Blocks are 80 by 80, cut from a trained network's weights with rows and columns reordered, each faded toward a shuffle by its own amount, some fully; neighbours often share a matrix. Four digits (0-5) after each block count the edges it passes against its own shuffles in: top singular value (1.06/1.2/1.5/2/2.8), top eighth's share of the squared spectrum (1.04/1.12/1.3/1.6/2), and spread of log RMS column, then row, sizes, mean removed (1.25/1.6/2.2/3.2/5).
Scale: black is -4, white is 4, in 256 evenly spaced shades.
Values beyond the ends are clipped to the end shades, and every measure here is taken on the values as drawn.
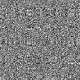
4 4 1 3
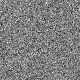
0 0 0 0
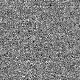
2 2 1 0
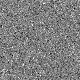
0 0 0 0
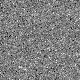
0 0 0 0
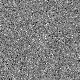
0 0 0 0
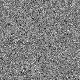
1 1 0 0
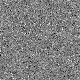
0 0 0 0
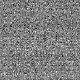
2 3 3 1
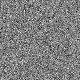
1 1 0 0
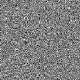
3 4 3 1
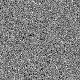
1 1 0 0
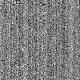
3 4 1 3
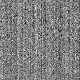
3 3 1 2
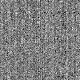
3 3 0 2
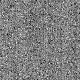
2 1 0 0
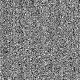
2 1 0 0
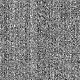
3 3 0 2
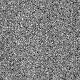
0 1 0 0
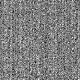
3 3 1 2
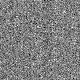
1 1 0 0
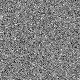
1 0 0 0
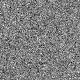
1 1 0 0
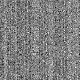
3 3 0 2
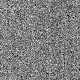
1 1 0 0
